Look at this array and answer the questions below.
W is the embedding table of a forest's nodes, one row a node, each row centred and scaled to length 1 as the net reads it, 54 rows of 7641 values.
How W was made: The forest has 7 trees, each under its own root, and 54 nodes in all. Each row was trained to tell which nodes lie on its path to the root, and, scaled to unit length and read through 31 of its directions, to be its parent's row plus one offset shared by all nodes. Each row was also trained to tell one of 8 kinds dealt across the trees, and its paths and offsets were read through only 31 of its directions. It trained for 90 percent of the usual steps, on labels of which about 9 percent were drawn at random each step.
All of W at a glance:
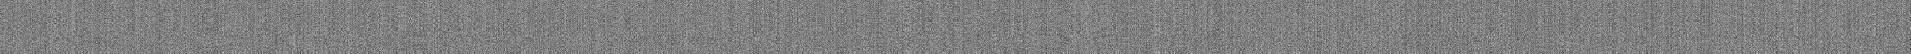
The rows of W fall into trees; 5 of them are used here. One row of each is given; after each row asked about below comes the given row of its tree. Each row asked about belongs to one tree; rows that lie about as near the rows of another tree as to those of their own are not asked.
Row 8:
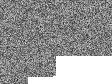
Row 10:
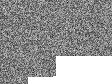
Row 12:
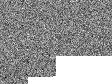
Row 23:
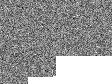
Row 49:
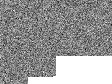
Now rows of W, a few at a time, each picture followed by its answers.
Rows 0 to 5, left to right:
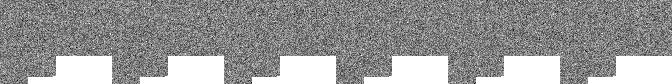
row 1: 23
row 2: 8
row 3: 23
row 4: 49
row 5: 23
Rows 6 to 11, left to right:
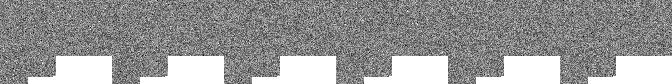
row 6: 12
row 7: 12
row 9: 23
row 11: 23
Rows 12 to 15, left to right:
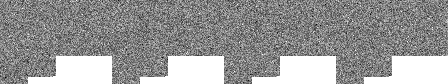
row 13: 23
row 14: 8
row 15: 12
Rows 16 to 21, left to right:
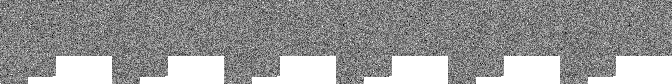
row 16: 8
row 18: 23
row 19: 12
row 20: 12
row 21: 12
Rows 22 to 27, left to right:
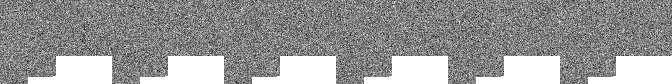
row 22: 8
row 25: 12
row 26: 12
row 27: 8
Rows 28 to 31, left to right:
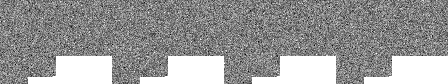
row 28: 8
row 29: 8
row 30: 8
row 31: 49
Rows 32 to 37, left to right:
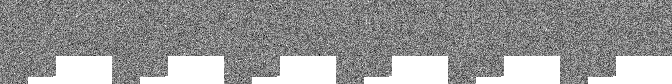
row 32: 23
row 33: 23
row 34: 8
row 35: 49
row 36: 49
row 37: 10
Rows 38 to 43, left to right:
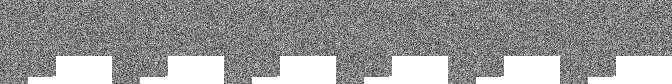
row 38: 10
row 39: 12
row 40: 10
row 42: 49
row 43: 10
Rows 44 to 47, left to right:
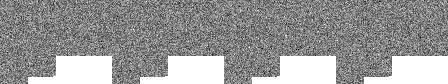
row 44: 49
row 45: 49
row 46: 23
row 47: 8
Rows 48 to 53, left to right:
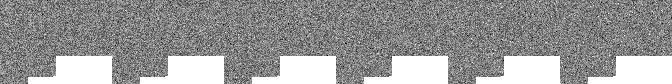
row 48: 49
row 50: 23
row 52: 8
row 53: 8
